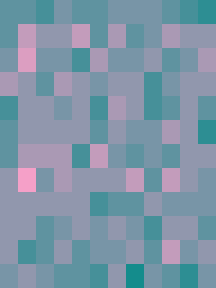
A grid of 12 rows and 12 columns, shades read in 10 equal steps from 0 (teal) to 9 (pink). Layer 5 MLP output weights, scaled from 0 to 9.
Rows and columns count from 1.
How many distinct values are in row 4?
5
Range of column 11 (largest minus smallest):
4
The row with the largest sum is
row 8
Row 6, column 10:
6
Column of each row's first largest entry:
4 2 2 1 7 10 6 2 1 1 10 2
